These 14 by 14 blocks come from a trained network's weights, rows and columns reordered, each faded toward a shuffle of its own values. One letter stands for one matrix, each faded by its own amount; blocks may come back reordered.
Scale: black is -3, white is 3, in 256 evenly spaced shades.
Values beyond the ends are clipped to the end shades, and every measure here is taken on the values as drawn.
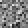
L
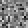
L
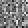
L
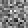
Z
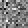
Z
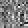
L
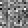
Z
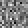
Z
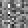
L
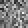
L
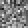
L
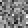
L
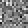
L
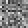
L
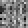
L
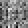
L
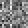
L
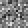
L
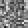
L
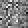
L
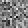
L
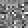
Z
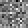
Z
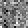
Z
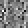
Z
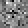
Z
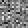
Z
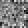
L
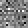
Z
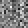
L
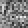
L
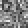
L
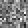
Z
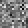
Z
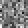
L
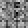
L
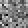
Z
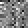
Z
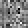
Z
